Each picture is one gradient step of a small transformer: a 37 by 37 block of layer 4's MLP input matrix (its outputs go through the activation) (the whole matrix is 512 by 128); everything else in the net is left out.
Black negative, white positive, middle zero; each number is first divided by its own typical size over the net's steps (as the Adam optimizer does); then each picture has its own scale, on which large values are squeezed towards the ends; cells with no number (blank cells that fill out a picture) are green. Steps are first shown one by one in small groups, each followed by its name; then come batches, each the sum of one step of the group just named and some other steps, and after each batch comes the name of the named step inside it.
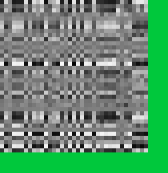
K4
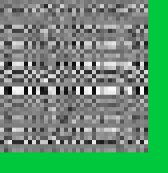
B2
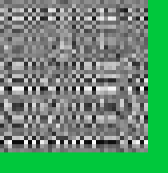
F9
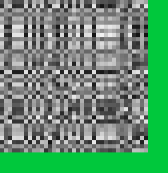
K4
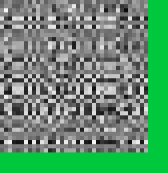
F9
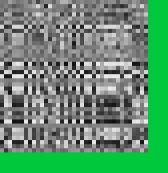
B2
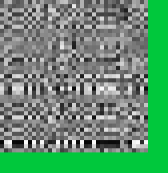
F9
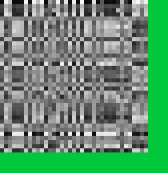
K4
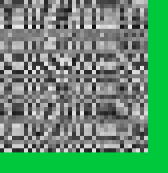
K4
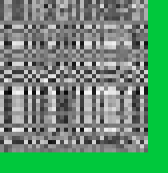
B2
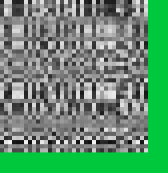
F9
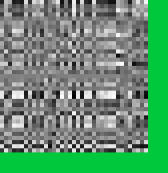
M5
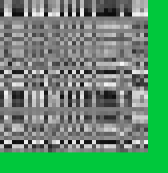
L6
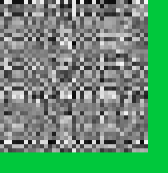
M5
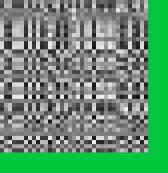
M5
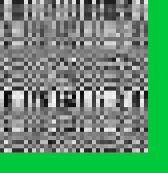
M5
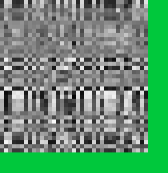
M5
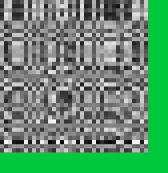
L6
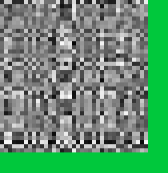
M5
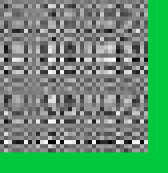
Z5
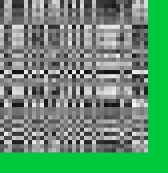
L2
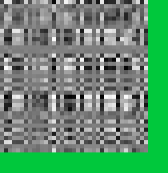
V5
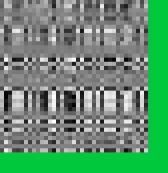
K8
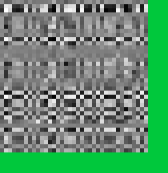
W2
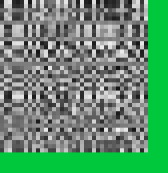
L2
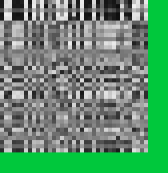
L2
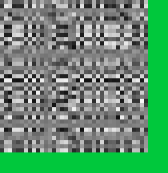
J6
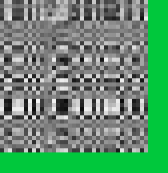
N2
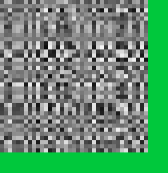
J6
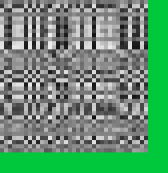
J6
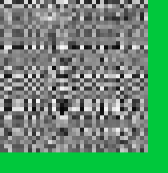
N2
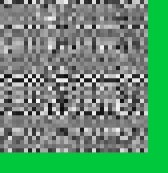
N2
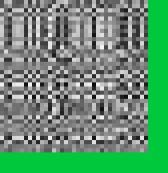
N2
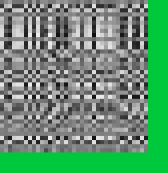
J6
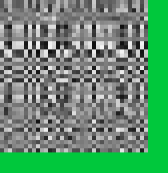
N2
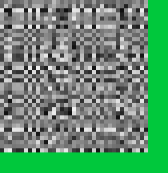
J6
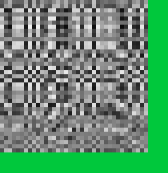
J6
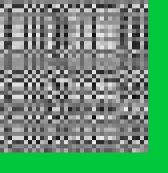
J6
